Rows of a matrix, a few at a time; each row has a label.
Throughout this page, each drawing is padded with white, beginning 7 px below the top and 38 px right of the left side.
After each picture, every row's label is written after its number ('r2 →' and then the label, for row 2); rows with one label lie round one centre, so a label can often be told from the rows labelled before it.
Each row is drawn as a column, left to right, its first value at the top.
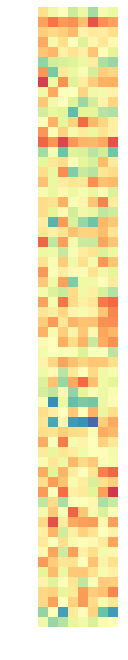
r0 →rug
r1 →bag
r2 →rug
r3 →bag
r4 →bag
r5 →bag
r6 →rug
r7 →rug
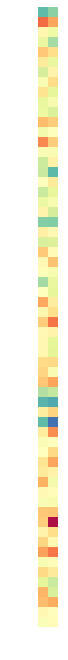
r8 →bag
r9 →bag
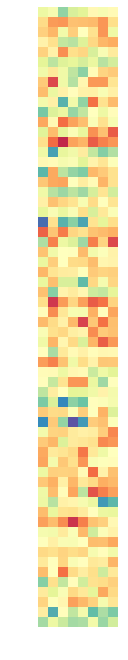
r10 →bag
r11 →rug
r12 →bag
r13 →bag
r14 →bag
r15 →rug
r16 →rug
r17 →rug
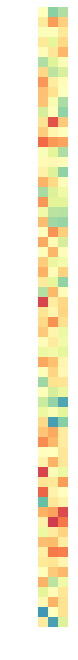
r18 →rug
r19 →bag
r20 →bag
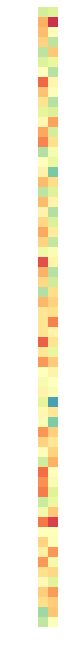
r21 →rug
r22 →bag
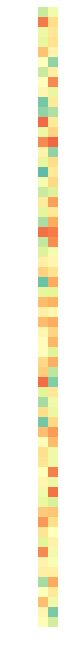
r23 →bag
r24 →rug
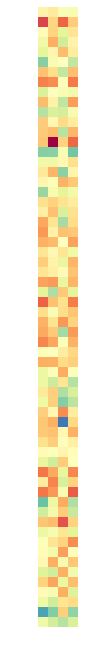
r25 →rug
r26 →rug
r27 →bag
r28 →rug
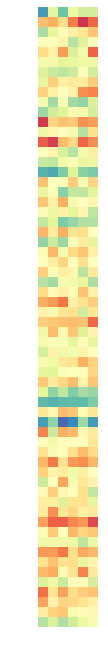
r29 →bag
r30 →bag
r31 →bag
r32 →bag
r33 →bag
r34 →bag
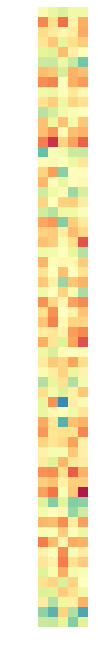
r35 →rug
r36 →rug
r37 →bag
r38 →rug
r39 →rug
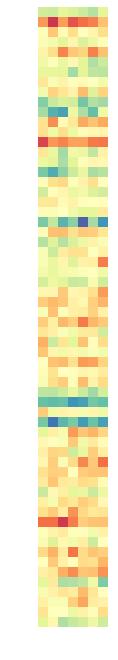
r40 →bag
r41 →bag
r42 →bag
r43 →bag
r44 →bag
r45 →bag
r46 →bag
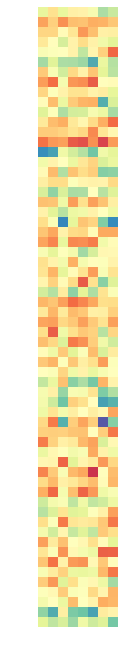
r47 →rug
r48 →rug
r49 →bag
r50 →rug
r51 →rug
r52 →rug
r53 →bag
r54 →bag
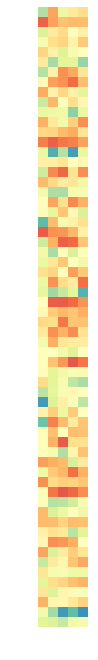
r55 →bag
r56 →rug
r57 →rug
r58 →rug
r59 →rug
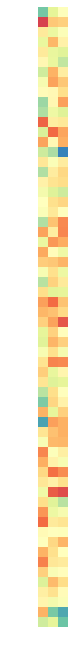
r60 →bag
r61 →rug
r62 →rug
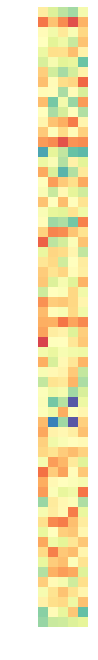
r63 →rug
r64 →bag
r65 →bag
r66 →bag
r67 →rug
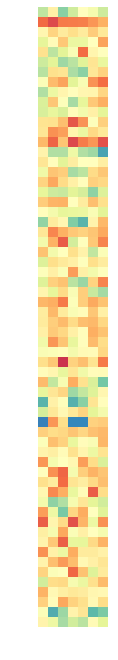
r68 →bag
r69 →rug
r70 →rug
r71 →bag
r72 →bag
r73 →rug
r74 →rug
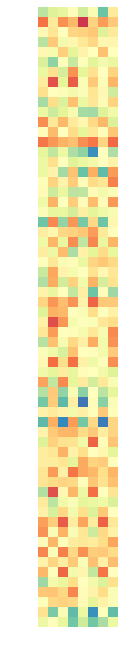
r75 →bag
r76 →rug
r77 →bag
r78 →rug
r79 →bag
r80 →rug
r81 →bag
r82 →rug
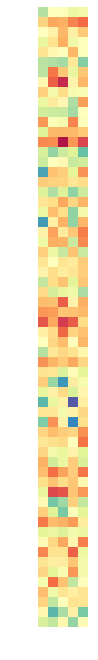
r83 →bag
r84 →rug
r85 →rug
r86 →bag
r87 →rug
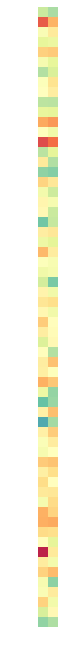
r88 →bag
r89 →bag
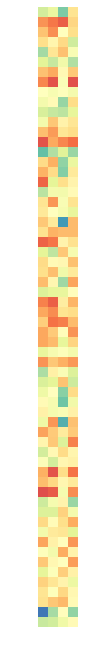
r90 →rug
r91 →rug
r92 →bag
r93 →rug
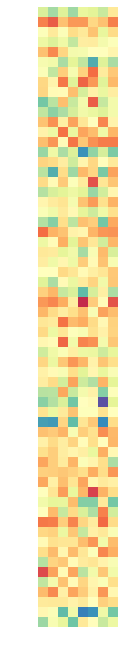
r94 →bag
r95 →bag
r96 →rug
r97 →bag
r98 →rug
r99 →rug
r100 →bag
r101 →rug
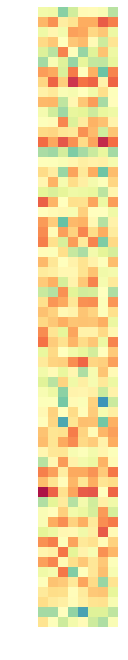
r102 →rug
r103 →rug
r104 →bag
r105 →rug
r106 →rug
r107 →rug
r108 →bag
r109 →rug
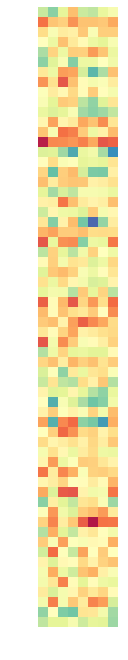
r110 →rug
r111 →bag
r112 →rug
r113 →rug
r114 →bag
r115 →bag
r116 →bag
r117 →rug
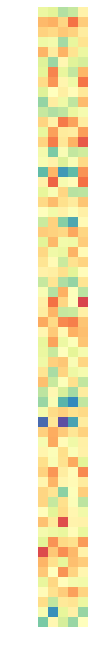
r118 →bag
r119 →rug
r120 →bag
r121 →bag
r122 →rug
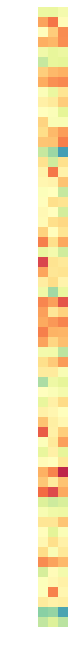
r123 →rug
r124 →rug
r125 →rug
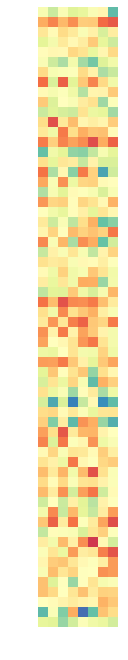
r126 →rug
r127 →bag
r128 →rug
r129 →bag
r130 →rug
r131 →rug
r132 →bag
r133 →bag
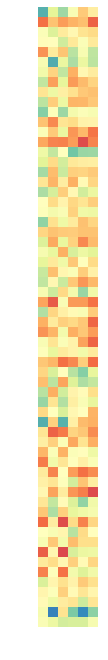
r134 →bag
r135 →rug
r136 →bag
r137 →rug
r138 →rug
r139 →rug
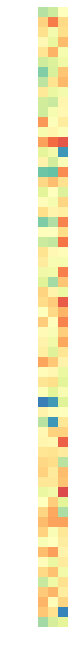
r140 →bag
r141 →bag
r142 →rug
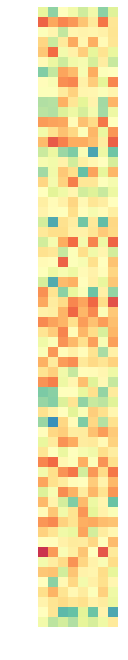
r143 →bag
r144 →bag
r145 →rug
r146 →rug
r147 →bag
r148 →rug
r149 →bag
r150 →rug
